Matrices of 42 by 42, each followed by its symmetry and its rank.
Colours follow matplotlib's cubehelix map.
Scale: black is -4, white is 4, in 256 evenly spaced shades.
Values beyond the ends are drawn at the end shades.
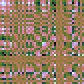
symmetric, rank two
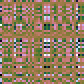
neither, rank two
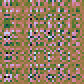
neither, rank three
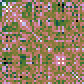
symmetric, rank five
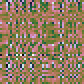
neither, rank three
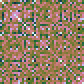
symmetric, rank five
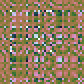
symmetric, rank three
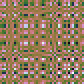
symmetric, rank two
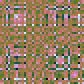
symmetric, rank three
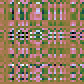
neither, rank two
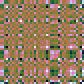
symmetric, rank two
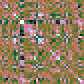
symmetric, rank five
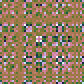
symmetric, rank three
